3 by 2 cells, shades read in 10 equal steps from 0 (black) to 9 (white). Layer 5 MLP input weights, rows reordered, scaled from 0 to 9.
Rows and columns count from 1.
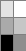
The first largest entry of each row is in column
2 2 2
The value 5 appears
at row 3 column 2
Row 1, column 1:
8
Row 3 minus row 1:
-8 -4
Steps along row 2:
up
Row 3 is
0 5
